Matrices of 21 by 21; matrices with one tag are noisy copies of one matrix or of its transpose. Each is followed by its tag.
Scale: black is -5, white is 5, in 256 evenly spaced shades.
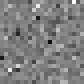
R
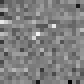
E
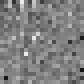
E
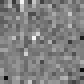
E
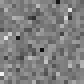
R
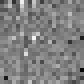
E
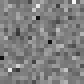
R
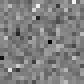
R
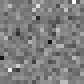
R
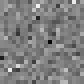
R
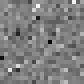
R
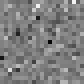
R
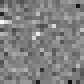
E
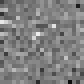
E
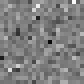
R
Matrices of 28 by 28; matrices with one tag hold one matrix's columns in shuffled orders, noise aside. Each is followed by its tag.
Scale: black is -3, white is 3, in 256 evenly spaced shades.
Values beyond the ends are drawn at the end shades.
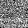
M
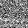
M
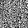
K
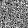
K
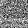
M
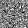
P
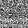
M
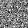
P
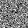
P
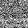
M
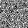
P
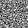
P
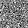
P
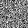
K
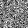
K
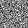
P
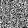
K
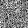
K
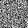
K
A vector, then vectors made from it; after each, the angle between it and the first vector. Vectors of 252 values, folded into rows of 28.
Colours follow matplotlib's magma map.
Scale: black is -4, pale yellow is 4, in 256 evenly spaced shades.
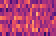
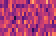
partly opposed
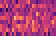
nearly parallel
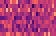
nearly opposite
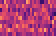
partly aligned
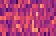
nearly parallel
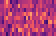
partly aligned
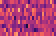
partly opposed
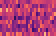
nearly opposite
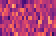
orthogonal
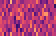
orthogonal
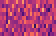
orthogonal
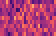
partly aligned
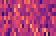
partly aligned
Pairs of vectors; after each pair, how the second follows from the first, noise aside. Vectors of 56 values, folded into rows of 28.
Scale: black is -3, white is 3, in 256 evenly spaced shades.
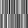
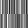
copied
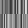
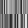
wrapped around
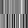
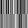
wrapped around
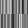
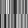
reversed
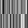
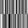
wrapped around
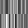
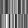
copied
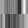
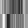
reversed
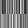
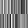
wrapped around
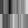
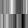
wrapped around
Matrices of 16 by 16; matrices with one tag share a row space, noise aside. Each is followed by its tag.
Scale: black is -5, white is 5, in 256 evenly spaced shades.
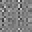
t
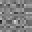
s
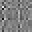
t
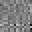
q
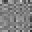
q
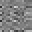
s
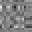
s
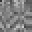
s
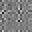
t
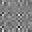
t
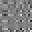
q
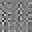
t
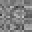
s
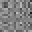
q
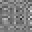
q
